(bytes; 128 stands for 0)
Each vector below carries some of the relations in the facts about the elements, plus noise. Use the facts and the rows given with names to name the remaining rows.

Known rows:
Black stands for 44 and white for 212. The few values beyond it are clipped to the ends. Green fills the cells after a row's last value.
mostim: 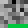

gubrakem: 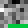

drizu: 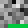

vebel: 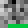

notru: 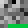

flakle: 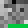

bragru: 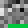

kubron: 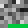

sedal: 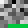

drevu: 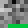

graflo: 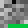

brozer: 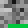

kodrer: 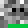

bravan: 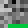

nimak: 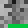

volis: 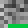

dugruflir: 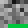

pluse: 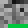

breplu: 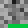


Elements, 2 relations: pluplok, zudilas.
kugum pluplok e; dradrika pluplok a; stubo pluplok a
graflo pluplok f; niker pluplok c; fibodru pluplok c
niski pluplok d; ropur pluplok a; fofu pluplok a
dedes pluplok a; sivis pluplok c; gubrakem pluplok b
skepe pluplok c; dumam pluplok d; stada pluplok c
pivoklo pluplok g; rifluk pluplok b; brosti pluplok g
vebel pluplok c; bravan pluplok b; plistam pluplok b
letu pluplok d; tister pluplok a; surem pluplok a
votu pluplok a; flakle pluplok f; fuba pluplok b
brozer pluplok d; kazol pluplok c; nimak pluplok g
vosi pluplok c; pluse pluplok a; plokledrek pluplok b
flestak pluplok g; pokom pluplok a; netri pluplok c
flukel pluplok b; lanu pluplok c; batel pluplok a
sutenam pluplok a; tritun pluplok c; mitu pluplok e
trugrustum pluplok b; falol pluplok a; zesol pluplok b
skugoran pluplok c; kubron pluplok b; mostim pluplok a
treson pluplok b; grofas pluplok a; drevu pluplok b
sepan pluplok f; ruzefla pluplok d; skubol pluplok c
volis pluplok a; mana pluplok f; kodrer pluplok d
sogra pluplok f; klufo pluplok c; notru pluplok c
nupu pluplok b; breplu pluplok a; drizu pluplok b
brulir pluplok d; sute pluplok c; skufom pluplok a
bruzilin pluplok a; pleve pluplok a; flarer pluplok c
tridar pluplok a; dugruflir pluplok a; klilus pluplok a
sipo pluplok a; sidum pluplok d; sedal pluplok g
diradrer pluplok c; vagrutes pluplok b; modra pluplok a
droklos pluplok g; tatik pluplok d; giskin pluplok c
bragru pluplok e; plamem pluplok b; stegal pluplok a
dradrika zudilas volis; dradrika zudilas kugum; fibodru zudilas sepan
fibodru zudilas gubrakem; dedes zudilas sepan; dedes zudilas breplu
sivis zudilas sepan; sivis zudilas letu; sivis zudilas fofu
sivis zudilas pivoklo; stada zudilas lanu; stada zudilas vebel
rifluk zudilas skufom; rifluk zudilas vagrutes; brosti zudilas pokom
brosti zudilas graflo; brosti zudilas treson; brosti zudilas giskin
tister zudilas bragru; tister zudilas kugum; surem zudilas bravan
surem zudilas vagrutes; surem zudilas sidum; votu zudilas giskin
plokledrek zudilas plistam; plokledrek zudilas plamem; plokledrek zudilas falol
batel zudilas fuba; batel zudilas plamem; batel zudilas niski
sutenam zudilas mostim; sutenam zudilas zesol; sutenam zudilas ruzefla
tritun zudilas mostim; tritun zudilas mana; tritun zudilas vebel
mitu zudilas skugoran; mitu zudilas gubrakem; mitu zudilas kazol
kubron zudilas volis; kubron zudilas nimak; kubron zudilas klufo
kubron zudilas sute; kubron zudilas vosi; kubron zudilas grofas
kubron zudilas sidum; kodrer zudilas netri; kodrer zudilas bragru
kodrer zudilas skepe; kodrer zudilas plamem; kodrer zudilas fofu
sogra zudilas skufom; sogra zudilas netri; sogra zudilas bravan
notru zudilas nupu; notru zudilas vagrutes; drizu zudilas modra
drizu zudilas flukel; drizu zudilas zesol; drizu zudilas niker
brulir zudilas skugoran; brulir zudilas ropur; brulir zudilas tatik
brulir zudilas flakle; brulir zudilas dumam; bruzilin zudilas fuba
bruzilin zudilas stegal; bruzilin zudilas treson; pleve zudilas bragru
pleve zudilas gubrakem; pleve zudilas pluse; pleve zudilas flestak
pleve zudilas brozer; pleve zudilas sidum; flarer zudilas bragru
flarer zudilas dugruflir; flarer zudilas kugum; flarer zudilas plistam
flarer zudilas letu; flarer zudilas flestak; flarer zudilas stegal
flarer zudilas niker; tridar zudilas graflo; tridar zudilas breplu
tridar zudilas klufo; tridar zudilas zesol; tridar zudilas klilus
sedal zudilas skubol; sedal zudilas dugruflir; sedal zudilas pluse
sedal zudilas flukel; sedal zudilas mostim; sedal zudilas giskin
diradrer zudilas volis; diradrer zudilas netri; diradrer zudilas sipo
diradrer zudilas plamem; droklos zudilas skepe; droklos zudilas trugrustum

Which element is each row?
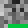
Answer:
fofu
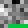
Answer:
sepan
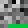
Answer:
rifluk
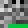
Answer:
vagrutes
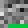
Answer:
kugum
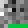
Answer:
netri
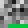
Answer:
plokledrek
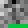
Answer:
skubol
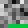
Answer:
sivis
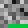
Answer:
dedes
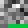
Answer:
flarer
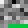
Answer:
bruzilin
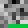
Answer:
fibodru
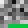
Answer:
batel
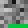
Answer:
sidum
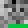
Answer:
mana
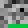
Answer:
pleve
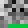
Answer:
droklos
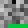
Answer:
zesol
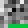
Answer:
plamem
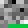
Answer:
brulir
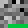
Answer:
surem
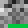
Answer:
flestak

